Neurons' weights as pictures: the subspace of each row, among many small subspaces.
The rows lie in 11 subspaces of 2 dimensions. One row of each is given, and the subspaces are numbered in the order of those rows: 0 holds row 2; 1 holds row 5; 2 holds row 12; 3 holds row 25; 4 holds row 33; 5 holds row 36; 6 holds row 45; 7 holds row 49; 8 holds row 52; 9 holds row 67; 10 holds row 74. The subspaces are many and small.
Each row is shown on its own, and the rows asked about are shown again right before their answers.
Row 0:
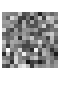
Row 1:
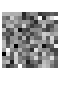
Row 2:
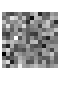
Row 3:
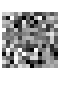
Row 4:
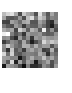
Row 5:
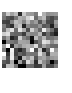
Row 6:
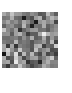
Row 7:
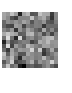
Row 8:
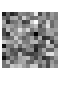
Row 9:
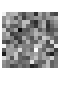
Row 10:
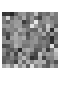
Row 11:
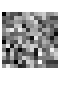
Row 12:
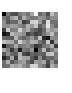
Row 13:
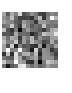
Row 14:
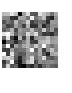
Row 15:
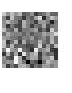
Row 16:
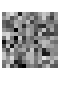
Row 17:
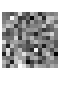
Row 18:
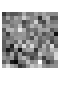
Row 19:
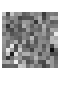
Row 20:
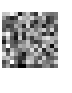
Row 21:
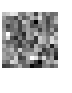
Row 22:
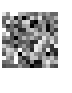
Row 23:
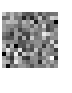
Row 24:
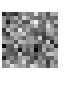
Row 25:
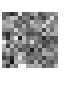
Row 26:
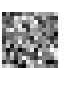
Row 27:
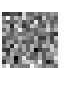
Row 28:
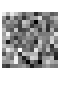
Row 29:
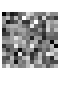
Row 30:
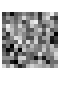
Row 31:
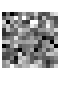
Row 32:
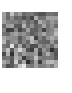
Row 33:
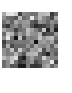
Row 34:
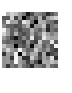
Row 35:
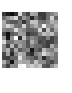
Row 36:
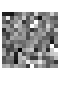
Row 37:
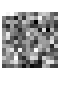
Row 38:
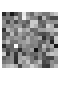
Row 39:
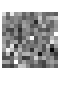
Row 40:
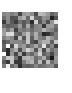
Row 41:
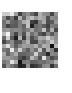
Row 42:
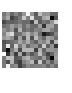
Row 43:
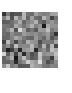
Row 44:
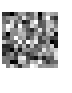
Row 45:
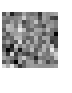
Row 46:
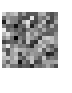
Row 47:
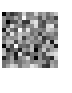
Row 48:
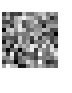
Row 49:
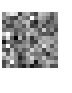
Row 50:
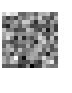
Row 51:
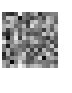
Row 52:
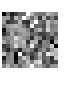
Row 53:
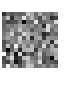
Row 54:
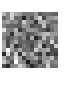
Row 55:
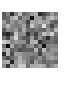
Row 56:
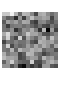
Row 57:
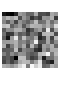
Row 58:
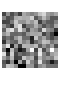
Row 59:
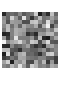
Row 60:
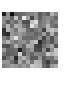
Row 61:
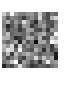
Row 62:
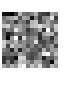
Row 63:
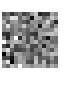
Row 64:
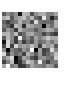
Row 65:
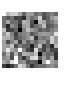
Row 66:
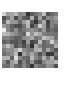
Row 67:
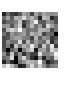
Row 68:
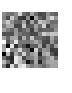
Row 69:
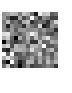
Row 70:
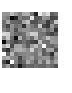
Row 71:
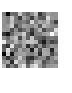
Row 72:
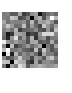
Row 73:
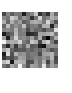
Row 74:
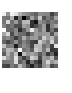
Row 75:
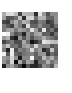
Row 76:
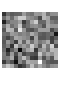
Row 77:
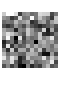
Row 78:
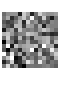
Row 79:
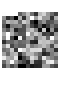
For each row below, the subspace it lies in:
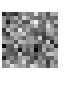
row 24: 2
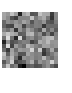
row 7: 3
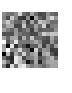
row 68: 7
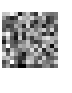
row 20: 5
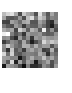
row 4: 1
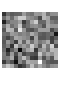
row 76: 9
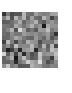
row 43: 7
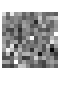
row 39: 6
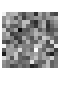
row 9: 2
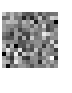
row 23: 8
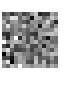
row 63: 0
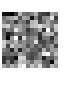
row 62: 4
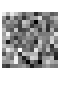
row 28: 7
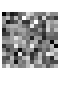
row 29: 8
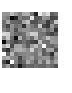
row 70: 0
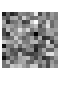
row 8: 2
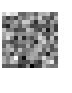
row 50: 4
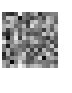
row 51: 5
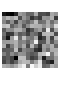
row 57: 4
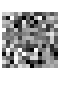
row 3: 5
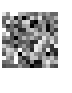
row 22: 10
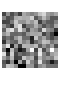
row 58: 1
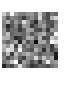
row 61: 6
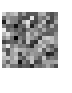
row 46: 8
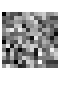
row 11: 1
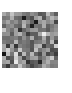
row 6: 10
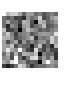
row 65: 9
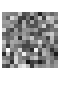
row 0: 5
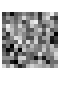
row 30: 6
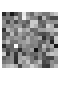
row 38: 0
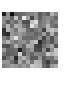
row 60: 10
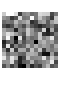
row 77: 4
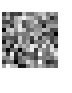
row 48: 9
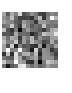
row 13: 9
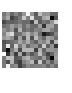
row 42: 8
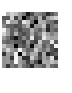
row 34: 8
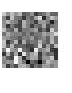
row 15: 7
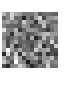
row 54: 10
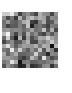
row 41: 5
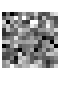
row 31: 0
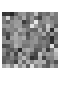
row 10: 5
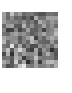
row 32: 1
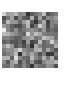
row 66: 8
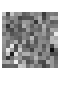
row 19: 6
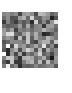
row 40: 8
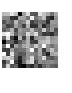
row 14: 7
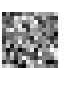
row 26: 1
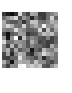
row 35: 3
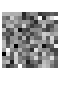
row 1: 0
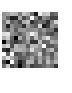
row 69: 0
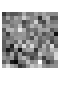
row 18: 9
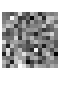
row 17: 5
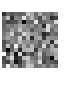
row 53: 8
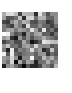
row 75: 1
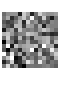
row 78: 7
